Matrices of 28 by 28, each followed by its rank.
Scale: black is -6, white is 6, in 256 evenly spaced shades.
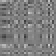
two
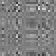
three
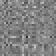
five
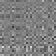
three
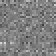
five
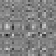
three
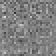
five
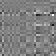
two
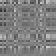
two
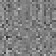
five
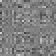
five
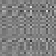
two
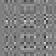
two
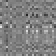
three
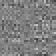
five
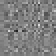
three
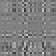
two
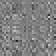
five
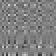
two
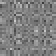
three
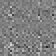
five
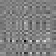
two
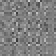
three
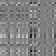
two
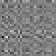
three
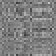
three
